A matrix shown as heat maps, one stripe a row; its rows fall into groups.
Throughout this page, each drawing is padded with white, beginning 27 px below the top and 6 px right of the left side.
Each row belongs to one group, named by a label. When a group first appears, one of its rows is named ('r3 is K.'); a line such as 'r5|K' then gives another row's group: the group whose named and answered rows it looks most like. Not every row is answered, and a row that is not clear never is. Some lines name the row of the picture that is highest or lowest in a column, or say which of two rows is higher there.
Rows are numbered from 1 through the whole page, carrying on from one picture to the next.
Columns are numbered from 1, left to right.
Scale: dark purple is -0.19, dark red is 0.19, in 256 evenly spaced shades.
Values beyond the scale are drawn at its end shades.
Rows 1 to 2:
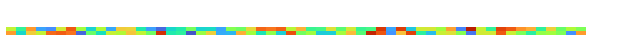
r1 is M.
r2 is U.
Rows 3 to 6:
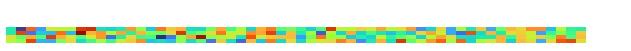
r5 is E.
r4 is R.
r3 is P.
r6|M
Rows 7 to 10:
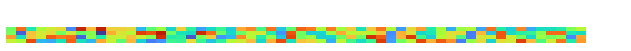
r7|R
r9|U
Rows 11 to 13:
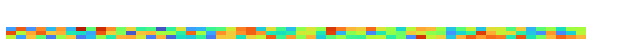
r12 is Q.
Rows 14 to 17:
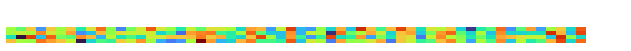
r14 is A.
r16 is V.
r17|U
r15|U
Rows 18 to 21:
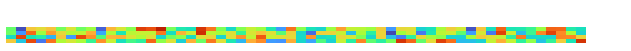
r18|U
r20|R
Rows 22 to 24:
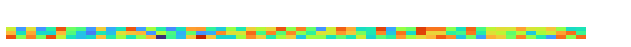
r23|M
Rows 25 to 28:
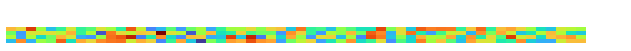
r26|U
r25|M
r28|R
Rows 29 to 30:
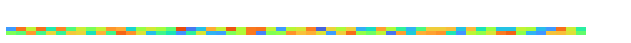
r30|M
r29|R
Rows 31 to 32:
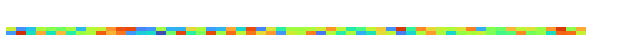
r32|R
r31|M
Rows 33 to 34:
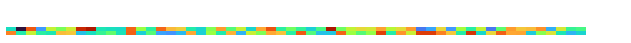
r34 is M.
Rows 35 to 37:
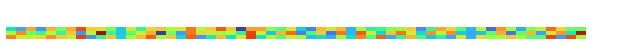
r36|A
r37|Q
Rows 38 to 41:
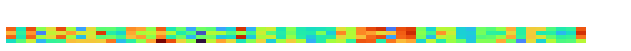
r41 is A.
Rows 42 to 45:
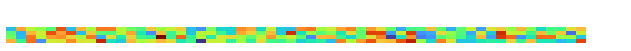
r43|U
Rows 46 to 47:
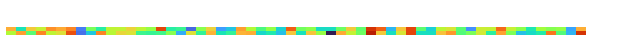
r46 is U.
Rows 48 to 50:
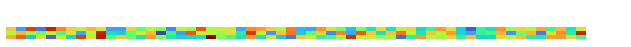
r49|A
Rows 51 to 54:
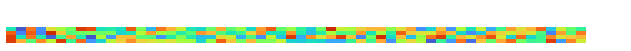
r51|P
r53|M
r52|V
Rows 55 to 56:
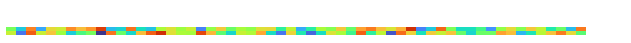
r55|P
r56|V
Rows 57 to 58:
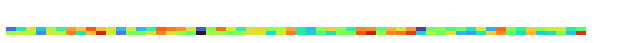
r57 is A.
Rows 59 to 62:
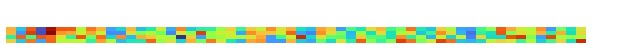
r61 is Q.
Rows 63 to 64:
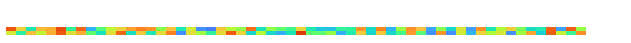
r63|Q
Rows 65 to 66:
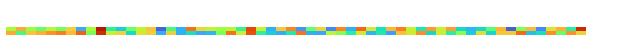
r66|Q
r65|A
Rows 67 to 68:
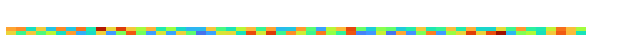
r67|R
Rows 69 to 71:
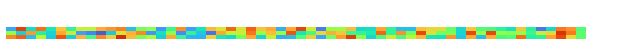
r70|M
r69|R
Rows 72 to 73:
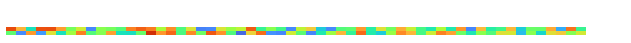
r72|Q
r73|V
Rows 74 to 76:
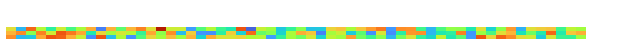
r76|Q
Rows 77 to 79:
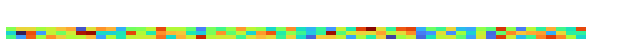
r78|P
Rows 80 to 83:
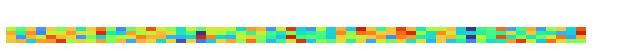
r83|Q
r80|A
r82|U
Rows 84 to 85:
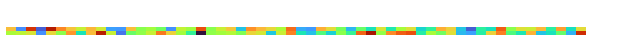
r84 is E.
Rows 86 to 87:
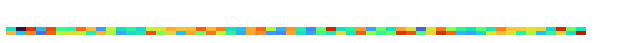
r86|V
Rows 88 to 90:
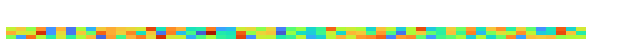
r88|R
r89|R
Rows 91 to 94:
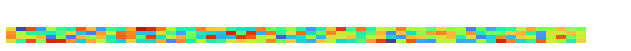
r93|R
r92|M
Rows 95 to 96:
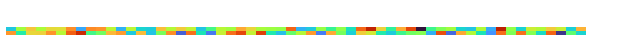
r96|Q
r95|A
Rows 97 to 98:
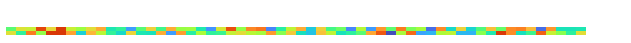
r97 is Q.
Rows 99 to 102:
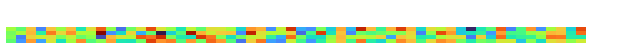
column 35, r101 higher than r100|Yes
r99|A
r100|E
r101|U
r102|V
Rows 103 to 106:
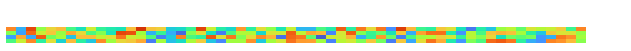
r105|R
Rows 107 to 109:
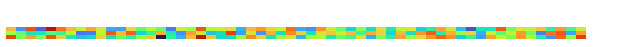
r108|M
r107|E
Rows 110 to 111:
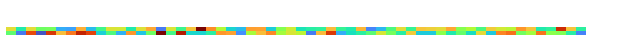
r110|V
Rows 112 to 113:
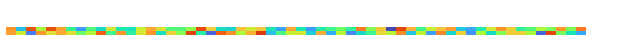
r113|Q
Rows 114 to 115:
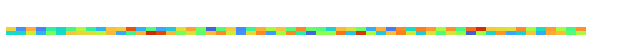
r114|M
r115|A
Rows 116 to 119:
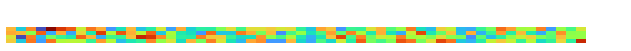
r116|E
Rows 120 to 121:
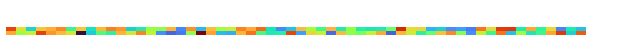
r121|U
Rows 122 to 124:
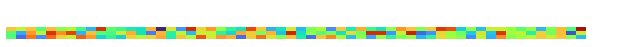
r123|U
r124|E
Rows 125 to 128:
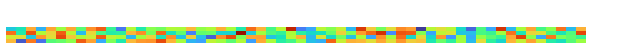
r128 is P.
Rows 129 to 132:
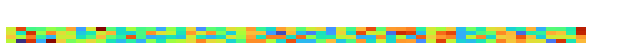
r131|M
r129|A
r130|V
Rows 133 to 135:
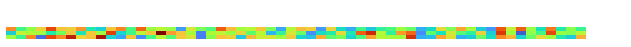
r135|E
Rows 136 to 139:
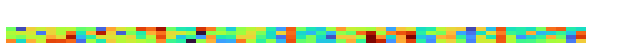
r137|A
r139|U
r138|U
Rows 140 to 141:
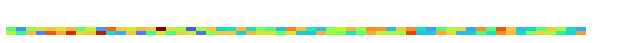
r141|E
